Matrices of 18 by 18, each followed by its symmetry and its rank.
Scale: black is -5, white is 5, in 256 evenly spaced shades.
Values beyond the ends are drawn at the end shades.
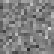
antisymmetric, full rank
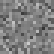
antisymmetric, full rank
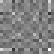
symmetric, rank three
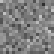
neither, full rank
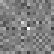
symmetric, rank three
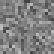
antisymmetric, full rank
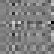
neither, rank two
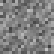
antisymmetric, full rank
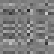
neither, rank two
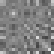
symmetric, rank three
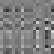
neither, rank two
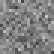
neither, full rank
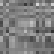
neither, rank two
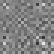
symmetric, rank three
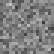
neither, full rank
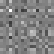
symmetric, rank three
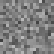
antisymmetric, full rank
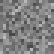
neither, full rank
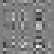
neither, rank two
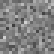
neither, full rank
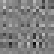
neither, rank two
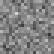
neither, full rank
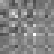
symmetric, rank three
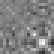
symmetric, rank three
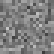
antisymmetric, full rank
